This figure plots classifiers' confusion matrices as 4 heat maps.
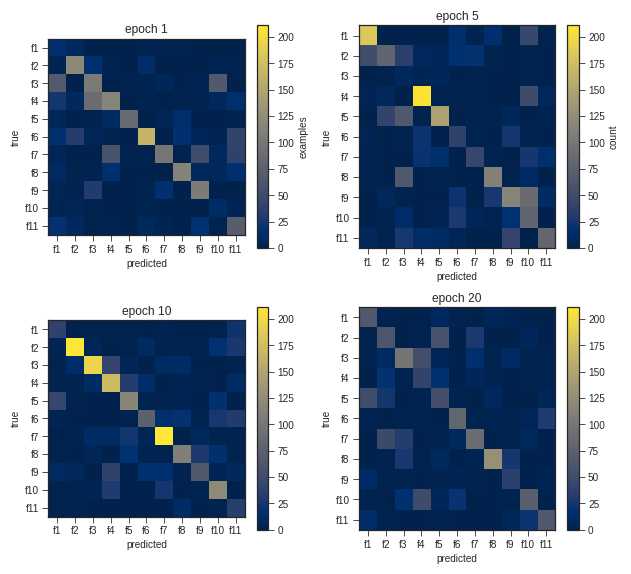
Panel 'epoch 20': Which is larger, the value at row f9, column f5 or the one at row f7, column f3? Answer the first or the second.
the second
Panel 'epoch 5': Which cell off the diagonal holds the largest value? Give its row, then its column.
f9, f10
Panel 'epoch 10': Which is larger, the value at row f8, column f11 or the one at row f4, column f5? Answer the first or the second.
the second
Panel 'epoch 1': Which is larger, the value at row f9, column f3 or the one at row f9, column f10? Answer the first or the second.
the first
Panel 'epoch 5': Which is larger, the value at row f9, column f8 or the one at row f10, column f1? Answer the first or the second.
the first
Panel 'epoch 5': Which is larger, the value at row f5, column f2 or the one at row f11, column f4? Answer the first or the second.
the first
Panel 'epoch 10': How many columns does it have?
11
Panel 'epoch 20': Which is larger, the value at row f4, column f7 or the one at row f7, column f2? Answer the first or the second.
the second
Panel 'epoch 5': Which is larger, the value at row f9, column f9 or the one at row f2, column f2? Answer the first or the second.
the first
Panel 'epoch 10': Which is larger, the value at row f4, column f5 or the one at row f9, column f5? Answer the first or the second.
the first
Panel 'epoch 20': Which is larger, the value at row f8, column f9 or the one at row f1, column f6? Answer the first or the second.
the first
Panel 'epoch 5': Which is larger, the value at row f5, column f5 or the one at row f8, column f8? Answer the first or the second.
the first
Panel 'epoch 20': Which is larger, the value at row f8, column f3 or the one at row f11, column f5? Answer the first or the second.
the first
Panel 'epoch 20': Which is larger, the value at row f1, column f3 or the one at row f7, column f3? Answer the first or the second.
the second
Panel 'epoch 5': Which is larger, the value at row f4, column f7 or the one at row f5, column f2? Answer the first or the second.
the second
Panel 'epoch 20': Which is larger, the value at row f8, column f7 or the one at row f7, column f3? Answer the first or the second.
the second
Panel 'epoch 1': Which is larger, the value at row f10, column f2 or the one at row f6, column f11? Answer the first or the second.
the second
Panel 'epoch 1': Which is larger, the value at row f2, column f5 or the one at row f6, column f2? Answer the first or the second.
the second
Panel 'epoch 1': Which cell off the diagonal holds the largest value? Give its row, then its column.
f4, f3
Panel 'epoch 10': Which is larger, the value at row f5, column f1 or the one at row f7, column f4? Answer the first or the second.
the first
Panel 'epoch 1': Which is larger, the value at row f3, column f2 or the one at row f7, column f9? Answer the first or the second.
the second
